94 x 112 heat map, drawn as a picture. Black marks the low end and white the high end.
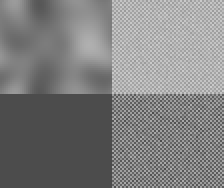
It is made of 2 by 2 panels. Panel 1,1: middling, smooth. Panel 1,2: high, checkered. Panel 2,1: low, flat. Panel 2,2: middling, checkered, strong in contrast.
